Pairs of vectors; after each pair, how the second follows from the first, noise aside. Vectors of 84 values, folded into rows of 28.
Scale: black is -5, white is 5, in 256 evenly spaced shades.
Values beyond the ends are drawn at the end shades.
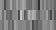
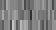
wrapped around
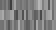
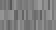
shrunk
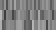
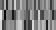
scaled up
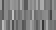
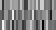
scaled up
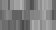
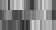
scaled up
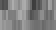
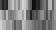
scaled up
